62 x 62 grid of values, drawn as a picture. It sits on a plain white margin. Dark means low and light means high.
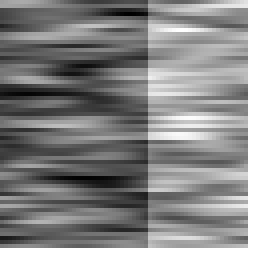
The grain runs across in streaks. The right part is higher, past a seam about 60% of the way across. Overall the values sit about 50% of the way up the scale.
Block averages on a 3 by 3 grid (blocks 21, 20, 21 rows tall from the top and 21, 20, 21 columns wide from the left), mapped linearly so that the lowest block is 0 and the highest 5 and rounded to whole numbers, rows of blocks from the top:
1 2 5
0 2 5
1 1 4
